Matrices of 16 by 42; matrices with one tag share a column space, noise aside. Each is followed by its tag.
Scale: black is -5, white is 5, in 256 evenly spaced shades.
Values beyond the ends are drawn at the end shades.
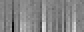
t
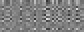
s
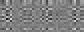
s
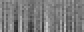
t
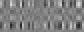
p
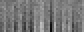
t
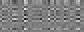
s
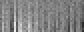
t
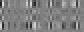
p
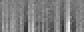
t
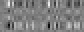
p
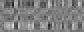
p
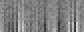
t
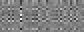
s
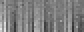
t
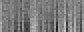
t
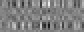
p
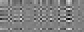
s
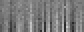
t
